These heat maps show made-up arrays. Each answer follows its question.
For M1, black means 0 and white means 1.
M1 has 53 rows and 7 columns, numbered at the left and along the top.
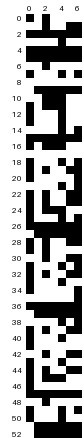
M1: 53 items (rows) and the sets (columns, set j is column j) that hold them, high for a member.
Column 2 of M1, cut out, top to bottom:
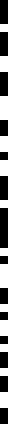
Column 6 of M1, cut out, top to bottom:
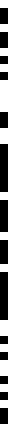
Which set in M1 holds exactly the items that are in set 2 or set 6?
5
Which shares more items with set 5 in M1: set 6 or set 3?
set 3
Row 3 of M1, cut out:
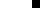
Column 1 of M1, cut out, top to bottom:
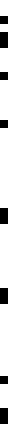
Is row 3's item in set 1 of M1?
yes
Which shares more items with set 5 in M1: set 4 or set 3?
set 3
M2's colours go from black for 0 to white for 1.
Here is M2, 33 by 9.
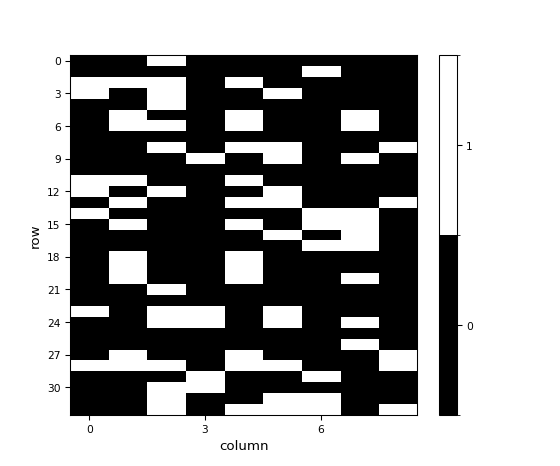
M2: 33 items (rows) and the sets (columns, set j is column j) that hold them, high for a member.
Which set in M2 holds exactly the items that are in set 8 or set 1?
4
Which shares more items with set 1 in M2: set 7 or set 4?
set 4
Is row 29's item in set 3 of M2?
yes
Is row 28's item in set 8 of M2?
yes
